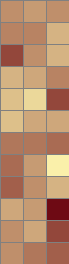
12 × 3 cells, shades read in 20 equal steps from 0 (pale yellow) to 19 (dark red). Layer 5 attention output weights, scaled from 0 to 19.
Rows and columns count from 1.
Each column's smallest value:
4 2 0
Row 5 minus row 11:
-4 -4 0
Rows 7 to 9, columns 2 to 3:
10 11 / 7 0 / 8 5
